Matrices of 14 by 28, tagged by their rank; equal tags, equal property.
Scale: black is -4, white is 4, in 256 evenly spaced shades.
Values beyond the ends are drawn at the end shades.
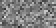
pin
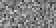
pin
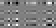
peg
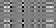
peg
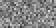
pin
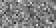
pin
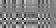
peg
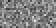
pin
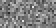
pin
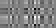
peg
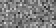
pin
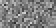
pin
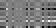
peg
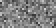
pin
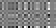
peg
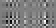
peg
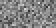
pin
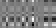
peg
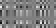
peg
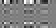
peg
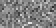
pin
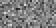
pin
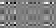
peg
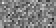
pin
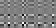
peg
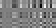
peg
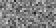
pin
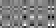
peg
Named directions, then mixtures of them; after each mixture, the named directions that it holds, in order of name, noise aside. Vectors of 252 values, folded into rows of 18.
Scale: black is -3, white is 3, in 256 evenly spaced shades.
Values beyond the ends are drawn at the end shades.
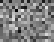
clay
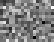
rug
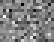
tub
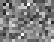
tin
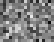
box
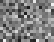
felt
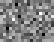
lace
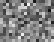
felt, tin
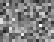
box, lace, tin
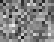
clay, tin, tub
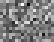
lace, tin, tub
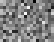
felt, rug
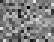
felt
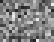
clay, felt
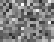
box, tin, tub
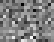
tub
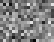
clay, felt, tin
